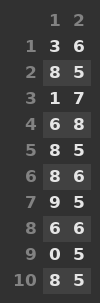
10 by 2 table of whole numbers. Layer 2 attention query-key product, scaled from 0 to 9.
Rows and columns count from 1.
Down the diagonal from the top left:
3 5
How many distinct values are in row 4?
2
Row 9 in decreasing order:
5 0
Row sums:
9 13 8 14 13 14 14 12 5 13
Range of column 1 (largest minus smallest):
9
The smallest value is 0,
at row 9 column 1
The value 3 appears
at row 1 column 1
